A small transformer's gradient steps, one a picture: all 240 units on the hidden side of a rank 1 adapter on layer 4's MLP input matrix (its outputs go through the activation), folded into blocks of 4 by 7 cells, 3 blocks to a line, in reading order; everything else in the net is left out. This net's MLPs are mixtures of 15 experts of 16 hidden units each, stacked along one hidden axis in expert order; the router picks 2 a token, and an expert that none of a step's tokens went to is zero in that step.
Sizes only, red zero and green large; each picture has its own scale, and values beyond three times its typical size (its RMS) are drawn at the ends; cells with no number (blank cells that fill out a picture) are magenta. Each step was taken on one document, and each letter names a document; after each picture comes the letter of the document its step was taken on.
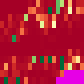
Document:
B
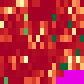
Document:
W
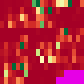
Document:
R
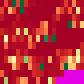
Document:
W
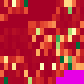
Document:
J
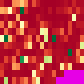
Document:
W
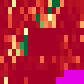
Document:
B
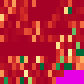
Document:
J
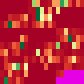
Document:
R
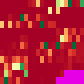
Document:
R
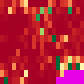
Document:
J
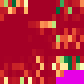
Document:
J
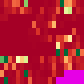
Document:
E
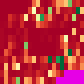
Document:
B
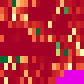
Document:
E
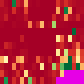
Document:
J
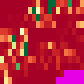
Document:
B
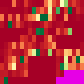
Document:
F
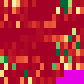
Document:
E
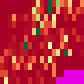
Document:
B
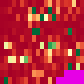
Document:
F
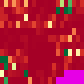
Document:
E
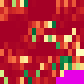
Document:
J
